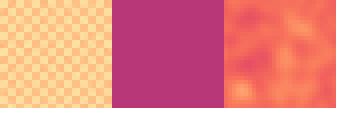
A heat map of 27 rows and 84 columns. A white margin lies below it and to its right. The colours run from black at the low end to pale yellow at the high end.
The table splits into one row of 3 panels. Panel 1,1: very high, checkered, faint in contrast. Panel 1,2: middling, flat. Panel 1,3: high, blotchy, faint in contrast.
